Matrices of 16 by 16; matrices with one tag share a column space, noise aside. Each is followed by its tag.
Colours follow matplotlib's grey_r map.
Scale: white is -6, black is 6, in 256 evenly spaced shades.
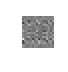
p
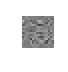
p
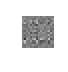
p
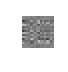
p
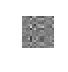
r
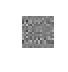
p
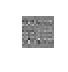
p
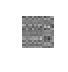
r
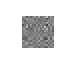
r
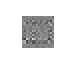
p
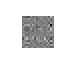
r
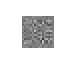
p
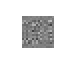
p
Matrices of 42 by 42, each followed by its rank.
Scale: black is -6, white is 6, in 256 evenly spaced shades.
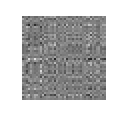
three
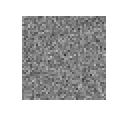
full rank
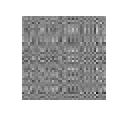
three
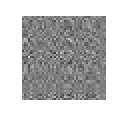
five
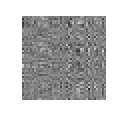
five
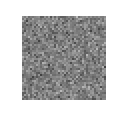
full rank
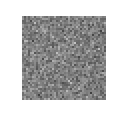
full rank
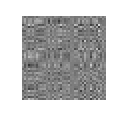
three
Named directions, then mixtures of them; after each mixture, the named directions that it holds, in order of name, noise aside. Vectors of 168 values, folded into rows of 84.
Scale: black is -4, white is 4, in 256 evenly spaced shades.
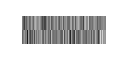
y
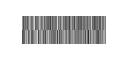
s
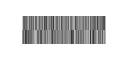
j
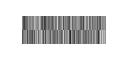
s, y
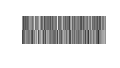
s, y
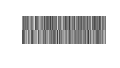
s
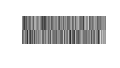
y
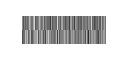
s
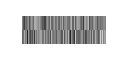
y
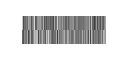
j, s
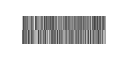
j, s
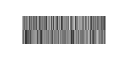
j, s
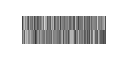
j, y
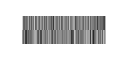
j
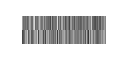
s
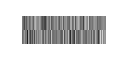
y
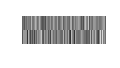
j, y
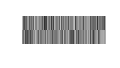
j, y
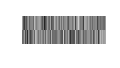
j, y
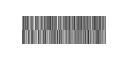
s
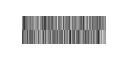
s, y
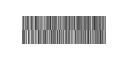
s, y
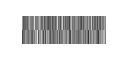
s, y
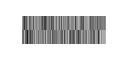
j, y
